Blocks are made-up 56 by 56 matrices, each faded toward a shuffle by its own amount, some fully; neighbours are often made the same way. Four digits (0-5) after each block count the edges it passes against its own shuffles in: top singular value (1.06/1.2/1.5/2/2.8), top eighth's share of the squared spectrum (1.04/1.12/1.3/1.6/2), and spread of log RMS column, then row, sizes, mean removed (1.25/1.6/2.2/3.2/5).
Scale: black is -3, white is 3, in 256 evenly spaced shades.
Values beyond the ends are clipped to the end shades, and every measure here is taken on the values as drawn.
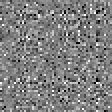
4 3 2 2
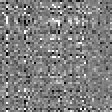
4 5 3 3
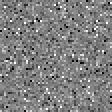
1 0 0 0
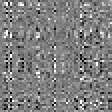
4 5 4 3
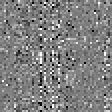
4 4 3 1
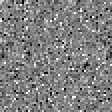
2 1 0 0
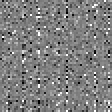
4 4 3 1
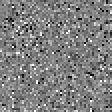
2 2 1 1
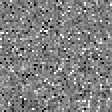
2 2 1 0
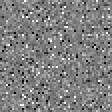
3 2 1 0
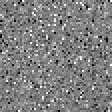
0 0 0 0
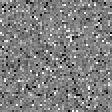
0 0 0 0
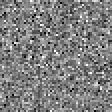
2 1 0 0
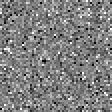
0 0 0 0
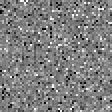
0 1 0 0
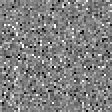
1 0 0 1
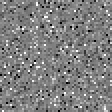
0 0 0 0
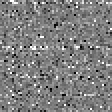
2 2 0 2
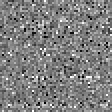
1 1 1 2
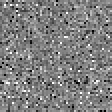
1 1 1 1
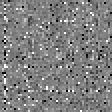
3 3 2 1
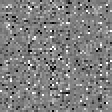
2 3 2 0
